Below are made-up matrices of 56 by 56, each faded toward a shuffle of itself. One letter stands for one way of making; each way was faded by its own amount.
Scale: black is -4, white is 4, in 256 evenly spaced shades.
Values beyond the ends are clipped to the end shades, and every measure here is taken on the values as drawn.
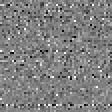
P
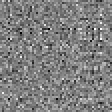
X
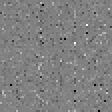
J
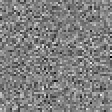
X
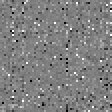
J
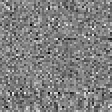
X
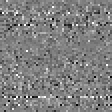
P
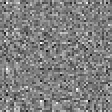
X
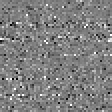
P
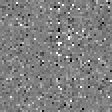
J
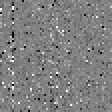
J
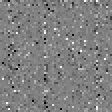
J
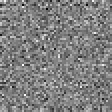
X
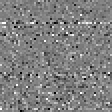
P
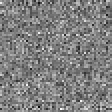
X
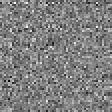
X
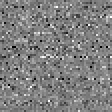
P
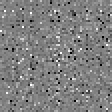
J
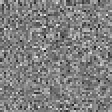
X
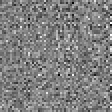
X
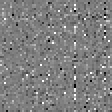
J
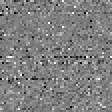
P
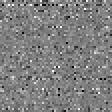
P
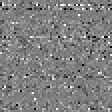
P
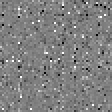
J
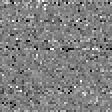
P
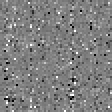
J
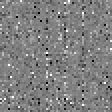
J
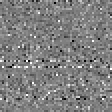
P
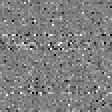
P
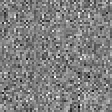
X
